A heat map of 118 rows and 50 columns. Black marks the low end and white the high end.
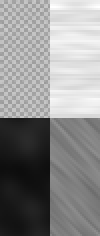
The table splits into 2 rows of 2 panels. Panel 1,1: high, checkered. Panel 1,2: very high, streaked across, faint in contrast. Panel 2,1: very low, smooth, faint in contrast. Panel 2,2: middling, slanting down to the right, faint in contrast.
